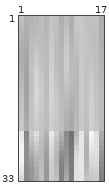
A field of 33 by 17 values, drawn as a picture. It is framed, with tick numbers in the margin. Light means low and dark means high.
Slope: none. Grain: streaks running down. Calmest part: top right. Seam: horizontal, 70% of the way down, the top part calmer. Ninth with the highest average: bottom middle.
